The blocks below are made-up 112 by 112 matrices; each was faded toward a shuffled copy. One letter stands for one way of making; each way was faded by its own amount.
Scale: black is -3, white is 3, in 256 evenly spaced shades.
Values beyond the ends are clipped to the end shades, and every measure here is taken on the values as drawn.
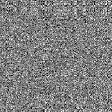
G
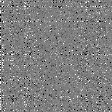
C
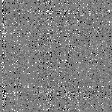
C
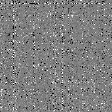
C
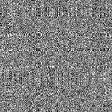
G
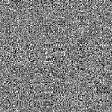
G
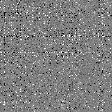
C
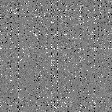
C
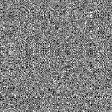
G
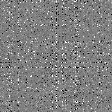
C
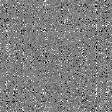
C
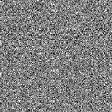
G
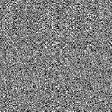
G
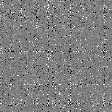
C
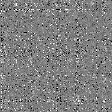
C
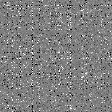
C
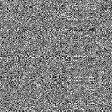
G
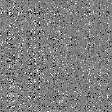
C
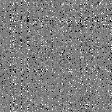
C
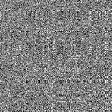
G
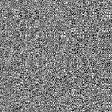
G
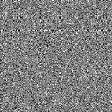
G
